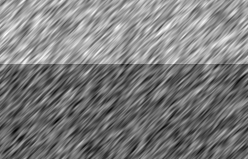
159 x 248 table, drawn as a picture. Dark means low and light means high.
No lone cell stands out from its neighbours. Streaks slant up to the right. A horizontal seam about 40% of the way down splits the table, and the top part is higher.
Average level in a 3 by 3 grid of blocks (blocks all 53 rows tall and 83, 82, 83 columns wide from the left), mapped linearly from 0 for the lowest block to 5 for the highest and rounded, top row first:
555 / 111 / 000
